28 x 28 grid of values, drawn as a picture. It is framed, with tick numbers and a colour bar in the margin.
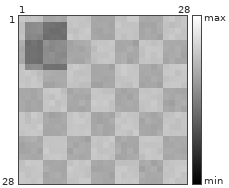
Roughest part: top left. Odd patch: lower, in the top left. Average level on the scale: 70%. Ninth with the lowest average: top left.
